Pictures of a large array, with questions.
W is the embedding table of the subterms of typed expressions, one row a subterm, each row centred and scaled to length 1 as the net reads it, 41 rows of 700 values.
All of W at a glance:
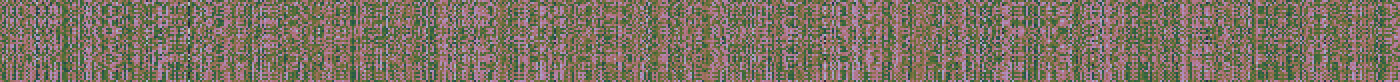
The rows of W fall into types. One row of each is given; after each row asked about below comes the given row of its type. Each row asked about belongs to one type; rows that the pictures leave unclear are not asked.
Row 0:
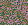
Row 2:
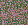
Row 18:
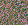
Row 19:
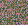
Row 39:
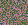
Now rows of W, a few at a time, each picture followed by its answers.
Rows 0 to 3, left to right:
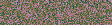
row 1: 18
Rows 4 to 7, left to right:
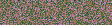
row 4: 39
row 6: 39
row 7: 0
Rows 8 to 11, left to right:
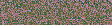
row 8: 2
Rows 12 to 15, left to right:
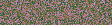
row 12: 0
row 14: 2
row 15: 18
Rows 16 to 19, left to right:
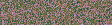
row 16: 2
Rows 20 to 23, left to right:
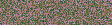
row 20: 39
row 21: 19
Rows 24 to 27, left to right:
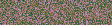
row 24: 39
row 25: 0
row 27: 2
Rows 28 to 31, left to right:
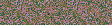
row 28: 0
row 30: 0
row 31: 2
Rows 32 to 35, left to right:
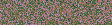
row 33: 39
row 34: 2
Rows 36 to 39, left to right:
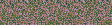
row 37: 39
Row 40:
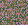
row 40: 19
